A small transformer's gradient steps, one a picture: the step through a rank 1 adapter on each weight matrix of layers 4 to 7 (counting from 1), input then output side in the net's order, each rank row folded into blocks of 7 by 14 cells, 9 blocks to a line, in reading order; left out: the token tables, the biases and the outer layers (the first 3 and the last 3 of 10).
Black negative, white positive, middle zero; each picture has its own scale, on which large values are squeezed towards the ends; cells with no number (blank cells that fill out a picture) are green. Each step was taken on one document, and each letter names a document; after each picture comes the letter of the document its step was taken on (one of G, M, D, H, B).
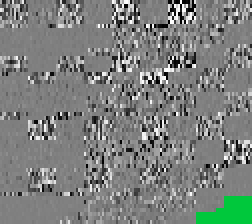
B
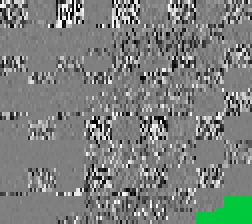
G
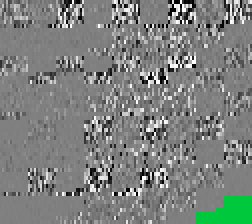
B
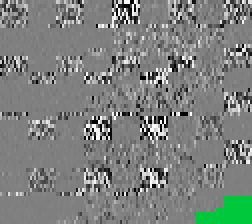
G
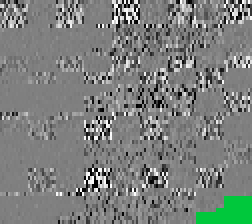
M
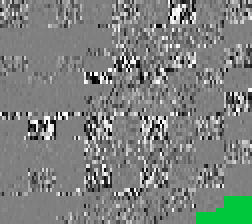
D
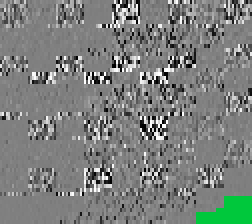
B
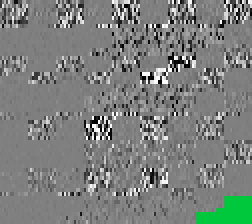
G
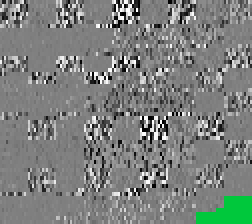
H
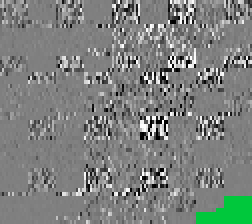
B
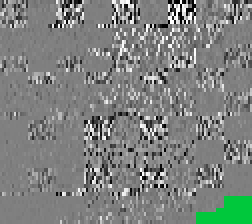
B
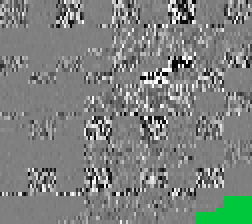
G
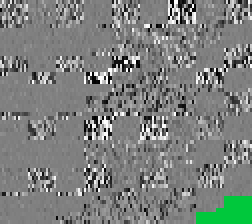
D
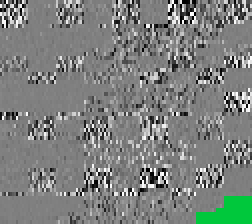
M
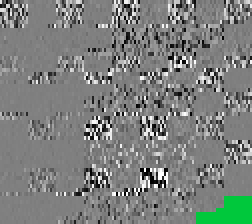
G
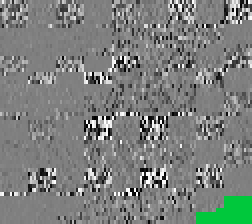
H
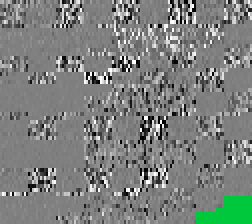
D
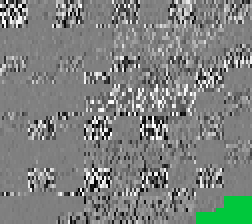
M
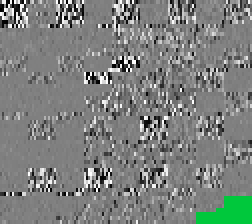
D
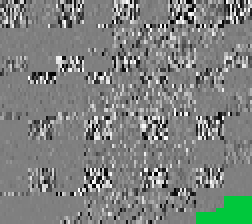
B
